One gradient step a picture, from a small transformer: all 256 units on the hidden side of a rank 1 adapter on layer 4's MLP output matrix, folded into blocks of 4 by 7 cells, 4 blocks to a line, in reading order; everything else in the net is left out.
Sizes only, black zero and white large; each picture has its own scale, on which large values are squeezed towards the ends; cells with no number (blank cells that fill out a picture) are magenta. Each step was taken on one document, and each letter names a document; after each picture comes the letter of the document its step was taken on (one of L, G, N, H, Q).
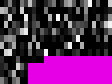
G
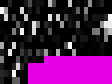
G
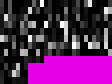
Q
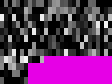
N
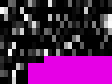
G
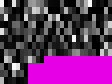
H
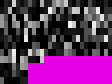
N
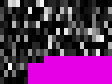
N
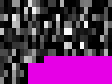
H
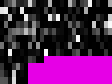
G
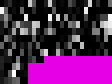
G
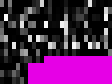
Q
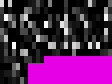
Q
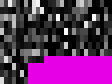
H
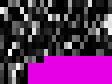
G
